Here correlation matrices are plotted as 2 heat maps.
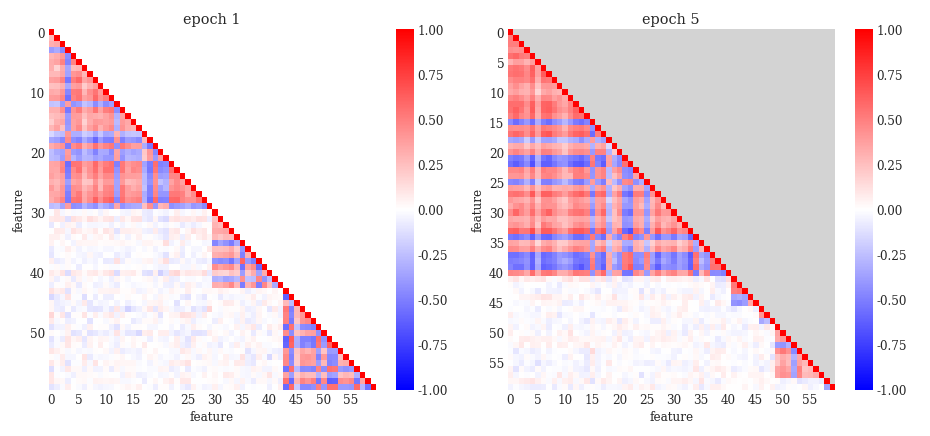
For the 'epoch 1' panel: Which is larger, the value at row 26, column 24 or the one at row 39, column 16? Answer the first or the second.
the first
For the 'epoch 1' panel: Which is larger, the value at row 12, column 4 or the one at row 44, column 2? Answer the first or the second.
the second
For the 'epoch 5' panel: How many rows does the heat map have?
60
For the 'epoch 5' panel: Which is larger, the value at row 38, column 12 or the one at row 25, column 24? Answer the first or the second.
the second
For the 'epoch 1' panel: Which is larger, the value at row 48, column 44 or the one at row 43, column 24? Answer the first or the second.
the second
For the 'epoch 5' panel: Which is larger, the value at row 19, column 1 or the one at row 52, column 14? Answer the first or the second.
the first
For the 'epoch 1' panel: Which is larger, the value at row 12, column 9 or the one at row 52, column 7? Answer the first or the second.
the second
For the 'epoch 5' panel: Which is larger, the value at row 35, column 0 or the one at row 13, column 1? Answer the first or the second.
the second
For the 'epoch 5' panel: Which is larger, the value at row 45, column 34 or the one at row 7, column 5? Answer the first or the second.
the second
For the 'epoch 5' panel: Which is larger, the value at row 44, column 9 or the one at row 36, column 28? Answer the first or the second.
the second
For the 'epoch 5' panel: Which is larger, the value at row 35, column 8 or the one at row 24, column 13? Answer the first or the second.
the second
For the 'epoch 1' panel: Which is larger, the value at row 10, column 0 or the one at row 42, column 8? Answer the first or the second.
the first
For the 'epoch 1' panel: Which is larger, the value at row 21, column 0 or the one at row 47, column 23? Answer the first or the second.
the second
